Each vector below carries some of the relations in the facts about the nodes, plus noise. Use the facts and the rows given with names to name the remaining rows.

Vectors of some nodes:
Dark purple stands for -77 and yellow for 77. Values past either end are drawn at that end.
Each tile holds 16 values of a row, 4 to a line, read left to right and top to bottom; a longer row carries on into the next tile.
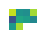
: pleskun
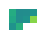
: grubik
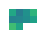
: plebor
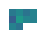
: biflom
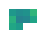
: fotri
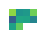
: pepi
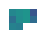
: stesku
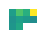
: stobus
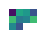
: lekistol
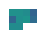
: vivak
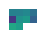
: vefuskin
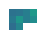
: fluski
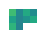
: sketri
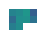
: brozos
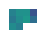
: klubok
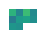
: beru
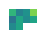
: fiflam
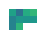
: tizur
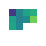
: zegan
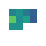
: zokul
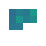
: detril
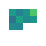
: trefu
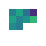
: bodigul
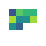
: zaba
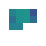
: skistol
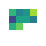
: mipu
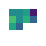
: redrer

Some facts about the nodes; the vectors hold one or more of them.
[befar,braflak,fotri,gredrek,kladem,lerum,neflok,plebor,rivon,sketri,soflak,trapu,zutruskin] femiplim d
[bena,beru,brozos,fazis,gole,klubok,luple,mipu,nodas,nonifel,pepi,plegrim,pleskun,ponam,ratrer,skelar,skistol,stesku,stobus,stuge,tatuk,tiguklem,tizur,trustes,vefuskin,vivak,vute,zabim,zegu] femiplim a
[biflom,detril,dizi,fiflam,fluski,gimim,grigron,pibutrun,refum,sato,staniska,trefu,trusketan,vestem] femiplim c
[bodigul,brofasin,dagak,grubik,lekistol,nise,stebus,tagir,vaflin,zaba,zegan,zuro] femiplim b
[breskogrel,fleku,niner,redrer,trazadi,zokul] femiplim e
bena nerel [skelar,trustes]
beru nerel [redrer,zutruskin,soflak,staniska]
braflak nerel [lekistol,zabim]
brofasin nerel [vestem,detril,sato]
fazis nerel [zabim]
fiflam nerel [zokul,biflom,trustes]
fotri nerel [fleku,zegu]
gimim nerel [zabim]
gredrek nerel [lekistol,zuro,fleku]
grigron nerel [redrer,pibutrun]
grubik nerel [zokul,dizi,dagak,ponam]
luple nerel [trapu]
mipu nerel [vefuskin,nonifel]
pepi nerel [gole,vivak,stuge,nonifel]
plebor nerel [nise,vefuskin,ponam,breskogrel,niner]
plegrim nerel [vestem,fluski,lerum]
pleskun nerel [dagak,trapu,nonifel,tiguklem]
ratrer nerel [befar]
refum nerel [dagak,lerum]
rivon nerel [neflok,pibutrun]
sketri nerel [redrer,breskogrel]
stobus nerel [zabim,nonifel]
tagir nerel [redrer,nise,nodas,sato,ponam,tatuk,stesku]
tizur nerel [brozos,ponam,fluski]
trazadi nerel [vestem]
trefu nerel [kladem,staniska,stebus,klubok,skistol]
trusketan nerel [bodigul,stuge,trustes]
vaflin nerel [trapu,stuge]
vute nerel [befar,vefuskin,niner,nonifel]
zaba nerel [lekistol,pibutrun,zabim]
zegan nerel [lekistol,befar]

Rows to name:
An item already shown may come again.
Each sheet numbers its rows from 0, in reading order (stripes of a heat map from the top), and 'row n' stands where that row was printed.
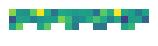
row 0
pepi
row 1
vaflin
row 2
rivon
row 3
gimim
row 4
nonifel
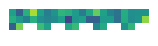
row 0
plegrim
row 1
plebor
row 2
nonifel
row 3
stuge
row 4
grubik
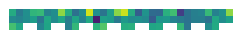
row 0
plebor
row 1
fiflam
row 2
refum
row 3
vute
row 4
trapu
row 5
ratrer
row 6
befar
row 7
fiflam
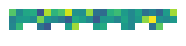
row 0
bena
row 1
zabim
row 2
pleskun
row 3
ratrer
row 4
tagir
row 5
trazadi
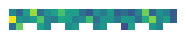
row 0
trazadi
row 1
gredrek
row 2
dagak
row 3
ponam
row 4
vestem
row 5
fleku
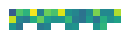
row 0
braflak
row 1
fazis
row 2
lerum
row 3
trusketan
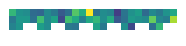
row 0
trustes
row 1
niner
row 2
gimim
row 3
breskogrel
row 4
pibutrun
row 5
brofasin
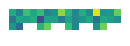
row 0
grigron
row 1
mipu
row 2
sketri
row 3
luple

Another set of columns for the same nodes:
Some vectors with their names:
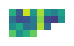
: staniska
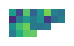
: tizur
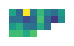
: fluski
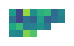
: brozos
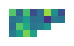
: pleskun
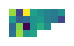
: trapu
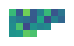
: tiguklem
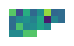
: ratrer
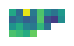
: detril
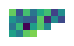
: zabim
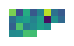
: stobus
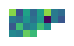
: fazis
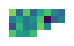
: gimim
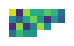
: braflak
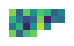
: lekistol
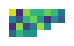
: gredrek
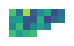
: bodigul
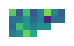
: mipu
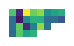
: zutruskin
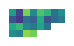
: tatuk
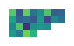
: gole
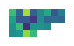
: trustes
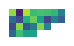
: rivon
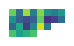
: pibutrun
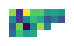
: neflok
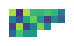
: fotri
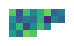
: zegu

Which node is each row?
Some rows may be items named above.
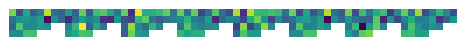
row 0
stobus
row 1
tagir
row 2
plebor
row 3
vaflin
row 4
fotri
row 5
stobus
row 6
zabim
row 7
trusketan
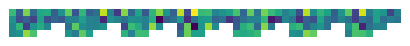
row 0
vefuskin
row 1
pepi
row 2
zaba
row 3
befar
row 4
grigron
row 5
ponam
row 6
zokul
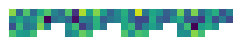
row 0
gimim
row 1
breskogrel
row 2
dagak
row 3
nonifel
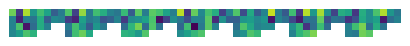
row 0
niner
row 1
trazadi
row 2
trefu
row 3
fleku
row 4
vute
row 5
redrer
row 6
beru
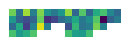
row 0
pibutrun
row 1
gimim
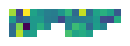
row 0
trapu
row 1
refum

